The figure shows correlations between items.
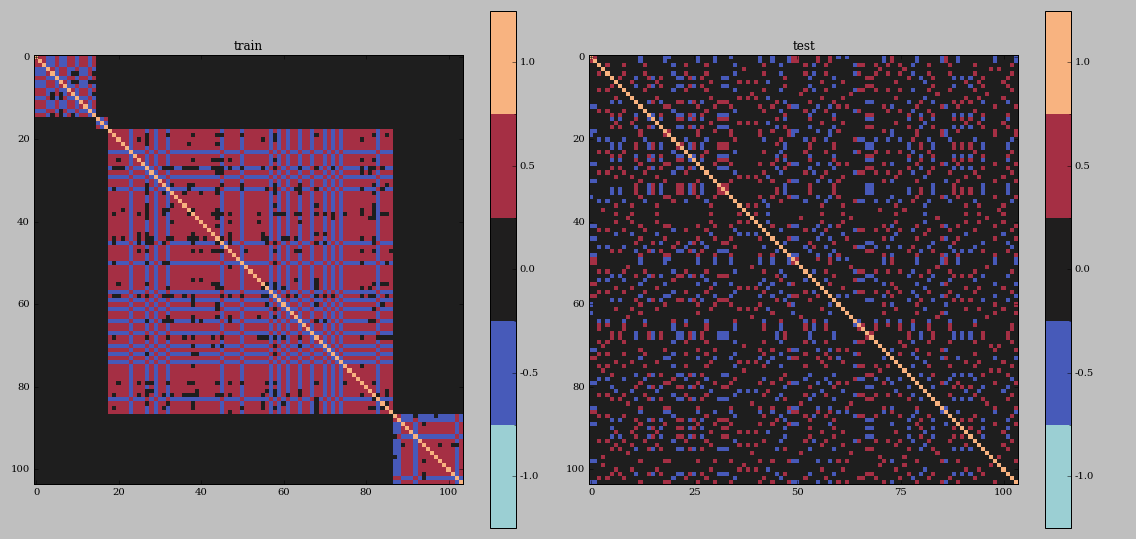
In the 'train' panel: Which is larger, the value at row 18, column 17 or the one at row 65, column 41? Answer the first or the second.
the second
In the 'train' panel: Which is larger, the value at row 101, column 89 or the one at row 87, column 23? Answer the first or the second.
the first
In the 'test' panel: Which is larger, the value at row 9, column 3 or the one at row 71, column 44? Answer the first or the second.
the second
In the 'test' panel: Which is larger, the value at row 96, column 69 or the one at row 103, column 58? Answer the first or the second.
the first
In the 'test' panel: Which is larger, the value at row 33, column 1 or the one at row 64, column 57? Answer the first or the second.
the first
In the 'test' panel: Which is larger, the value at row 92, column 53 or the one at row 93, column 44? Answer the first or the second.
the first
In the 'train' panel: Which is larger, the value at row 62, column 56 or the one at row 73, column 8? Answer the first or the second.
the first
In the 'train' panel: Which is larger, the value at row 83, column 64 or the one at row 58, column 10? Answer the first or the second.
the first
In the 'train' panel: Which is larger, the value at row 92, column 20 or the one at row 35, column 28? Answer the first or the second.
the second
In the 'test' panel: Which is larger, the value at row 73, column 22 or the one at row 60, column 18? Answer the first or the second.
the second
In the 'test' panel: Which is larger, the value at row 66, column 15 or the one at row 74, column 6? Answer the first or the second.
the second
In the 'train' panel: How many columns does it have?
104
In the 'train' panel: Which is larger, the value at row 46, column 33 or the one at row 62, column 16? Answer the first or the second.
the first
